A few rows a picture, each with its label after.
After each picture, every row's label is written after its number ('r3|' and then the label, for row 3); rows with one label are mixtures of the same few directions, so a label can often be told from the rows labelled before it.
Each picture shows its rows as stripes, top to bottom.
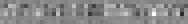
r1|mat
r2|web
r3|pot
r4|pot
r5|pot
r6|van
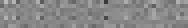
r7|mat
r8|van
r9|van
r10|pot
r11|mat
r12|mat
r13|web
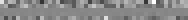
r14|van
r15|web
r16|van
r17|van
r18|mat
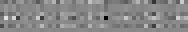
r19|pot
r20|mat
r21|mat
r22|van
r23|mat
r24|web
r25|van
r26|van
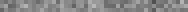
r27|pot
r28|web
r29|van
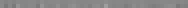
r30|mat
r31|mat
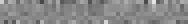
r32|van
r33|pot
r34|pot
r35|web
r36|web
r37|mat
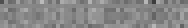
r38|van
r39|pot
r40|web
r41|pot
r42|pot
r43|web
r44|pot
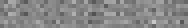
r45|web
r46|mat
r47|van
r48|web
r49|van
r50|pot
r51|van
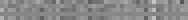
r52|pot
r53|web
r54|van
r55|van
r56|van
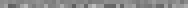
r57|pot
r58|web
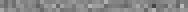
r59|mat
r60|pot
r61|van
